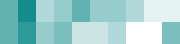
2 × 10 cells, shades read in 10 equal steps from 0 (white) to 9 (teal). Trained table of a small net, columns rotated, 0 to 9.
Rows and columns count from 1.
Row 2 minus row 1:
0 -1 1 1 -4 -2 -1 -3 -1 4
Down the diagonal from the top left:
6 8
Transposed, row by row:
6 6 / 9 8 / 3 4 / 4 5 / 6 2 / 4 2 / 4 3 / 3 0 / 1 0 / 1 5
